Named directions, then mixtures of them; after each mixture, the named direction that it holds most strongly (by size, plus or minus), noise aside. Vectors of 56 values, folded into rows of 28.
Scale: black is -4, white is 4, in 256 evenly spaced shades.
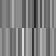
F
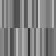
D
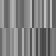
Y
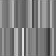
Y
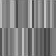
Y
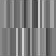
D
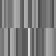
D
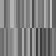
Y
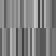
F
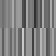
F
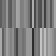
Y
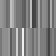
F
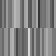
D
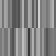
D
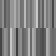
D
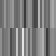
F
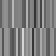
F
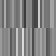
F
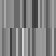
F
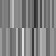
F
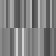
D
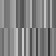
Y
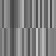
Y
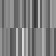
F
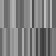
Y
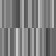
D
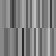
F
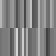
D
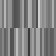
D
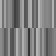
D
